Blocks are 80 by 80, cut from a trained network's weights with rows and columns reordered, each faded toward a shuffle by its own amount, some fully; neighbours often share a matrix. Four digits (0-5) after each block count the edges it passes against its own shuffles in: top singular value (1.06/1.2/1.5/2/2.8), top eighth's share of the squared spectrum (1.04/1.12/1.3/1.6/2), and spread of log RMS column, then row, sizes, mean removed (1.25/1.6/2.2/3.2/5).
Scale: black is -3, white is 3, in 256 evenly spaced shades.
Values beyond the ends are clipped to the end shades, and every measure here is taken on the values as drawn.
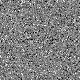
2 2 0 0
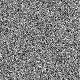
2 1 0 0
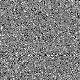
2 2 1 1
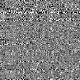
3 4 1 4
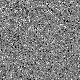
0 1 0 0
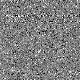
2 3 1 2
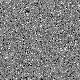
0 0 0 0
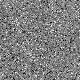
0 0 0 0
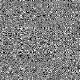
3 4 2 3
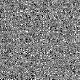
3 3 2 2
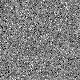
0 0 0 0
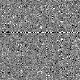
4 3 2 2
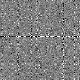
4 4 3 2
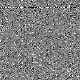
3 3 2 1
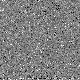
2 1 0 0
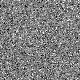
1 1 0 0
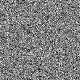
2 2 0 0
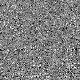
2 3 1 2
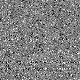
2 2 0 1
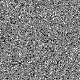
2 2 0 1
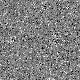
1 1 0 0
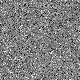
0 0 0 0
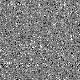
2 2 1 2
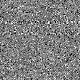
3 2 1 2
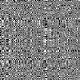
4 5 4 3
